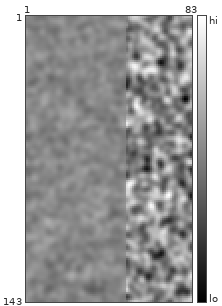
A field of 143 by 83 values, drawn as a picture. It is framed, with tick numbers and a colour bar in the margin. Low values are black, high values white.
The texture is blotchy. No single row or column stands out from its neighbours. The halves do not mirror each other. A few values lie far out on both sides of the bulk. No overall slope runs across the table. The left part is calmer, up to a seam about 60% of the way across.
